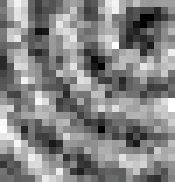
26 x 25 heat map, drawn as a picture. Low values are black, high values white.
Mirror symmetry: none. Ninth with the lowest average: top right. Rings: centred on the top right. Odd rows or columns: none. Slope: none.
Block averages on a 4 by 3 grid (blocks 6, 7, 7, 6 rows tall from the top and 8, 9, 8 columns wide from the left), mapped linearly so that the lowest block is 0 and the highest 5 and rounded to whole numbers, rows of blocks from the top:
3 5 0 / 2 3 3 / 4 2 4 / 4 2 4
